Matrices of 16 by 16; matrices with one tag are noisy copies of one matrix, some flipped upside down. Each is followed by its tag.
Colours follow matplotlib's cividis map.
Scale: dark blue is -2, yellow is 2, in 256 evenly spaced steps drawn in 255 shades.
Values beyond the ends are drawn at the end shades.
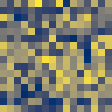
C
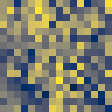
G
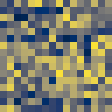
C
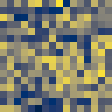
C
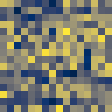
C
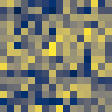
C
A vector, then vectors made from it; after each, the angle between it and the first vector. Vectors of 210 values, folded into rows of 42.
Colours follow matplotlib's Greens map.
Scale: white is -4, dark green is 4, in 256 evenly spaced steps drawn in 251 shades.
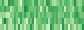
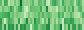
nearly opposite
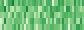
partly aligned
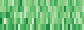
nearly opposite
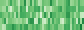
orthogonal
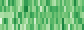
nearly parallel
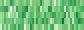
partly aligned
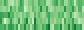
nearly opposite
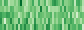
nearly opposite
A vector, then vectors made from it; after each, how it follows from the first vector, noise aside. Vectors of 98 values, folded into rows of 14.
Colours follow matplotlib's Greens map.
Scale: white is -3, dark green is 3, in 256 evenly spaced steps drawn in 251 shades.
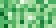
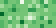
partly zeroed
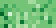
partly zeroed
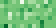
partly zeroed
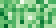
copied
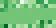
partly zeroed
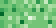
partly zeroed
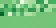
partly zeroed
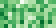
copied
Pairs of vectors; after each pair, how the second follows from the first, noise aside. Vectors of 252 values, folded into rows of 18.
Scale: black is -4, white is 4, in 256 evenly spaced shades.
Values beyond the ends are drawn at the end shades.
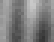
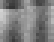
wrapped around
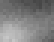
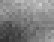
negated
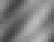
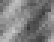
negated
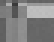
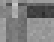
negated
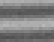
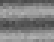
negated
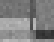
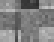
wrapped around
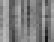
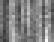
negated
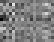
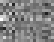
negated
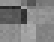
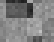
wrapped around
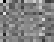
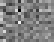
wrapped around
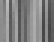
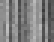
wrapped around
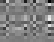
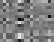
wrapped around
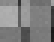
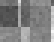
negated
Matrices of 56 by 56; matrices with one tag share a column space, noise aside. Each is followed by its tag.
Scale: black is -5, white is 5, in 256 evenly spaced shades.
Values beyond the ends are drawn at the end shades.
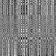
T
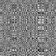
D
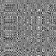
D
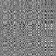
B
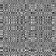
D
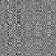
B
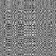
B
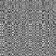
B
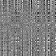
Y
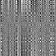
Y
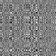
D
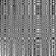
T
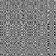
B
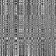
T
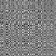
B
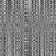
Y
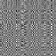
B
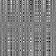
Y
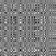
D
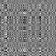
D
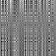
Y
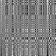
T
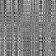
Y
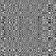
D
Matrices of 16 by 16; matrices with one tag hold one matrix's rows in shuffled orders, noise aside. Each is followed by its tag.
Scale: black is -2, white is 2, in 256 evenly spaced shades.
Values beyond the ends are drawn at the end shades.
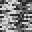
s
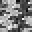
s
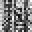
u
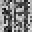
u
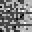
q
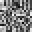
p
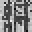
u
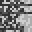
q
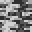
s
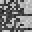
q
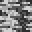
s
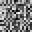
p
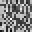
p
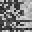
q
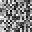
p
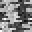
s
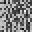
p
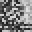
q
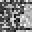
q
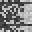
q
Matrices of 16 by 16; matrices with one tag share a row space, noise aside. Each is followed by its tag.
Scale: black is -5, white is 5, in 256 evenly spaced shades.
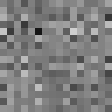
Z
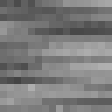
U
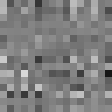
Z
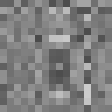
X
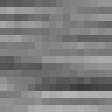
U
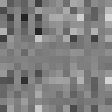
Z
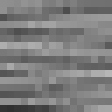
U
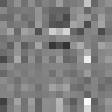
X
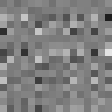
Z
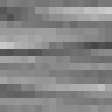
U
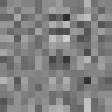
X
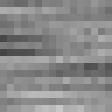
U
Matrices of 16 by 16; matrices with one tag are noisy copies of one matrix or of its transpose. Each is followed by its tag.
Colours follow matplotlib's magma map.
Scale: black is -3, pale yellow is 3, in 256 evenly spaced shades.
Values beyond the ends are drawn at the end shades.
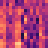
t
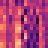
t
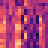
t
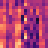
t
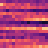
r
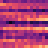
r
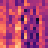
t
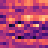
t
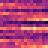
r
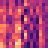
t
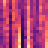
r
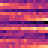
r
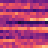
r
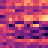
t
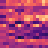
t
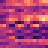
t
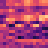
t
